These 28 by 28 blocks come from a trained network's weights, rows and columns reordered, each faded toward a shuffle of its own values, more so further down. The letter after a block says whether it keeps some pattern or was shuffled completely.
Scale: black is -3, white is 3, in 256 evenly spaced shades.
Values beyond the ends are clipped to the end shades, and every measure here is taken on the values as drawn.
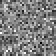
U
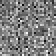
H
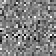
H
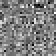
H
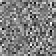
H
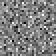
U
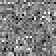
H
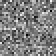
U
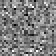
H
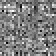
H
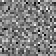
H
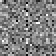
H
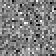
U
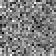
H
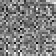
H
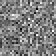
H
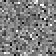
U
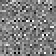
H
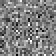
H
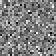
U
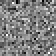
U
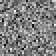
U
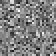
H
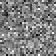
U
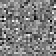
H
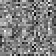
H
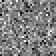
U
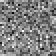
H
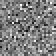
U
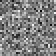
H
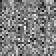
H
